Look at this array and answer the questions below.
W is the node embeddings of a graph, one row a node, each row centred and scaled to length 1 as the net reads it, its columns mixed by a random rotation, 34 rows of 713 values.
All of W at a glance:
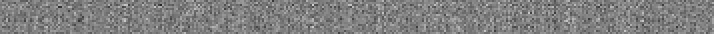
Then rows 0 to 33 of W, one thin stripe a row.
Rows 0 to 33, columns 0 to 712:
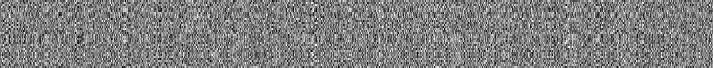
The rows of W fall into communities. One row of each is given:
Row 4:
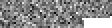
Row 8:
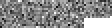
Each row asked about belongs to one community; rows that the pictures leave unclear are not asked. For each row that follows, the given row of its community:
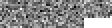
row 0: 8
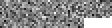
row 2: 8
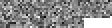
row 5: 4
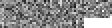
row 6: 8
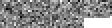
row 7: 8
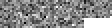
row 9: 4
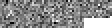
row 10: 4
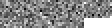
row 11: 8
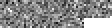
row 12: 4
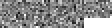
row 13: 8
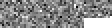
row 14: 4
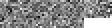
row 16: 8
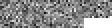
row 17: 4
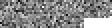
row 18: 4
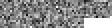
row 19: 4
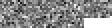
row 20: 4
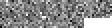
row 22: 8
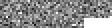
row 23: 4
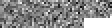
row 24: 8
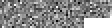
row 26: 4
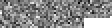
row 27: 4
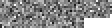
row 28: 8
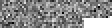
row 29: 4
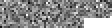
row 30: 8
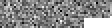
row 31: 4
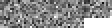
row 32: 4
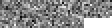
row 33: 8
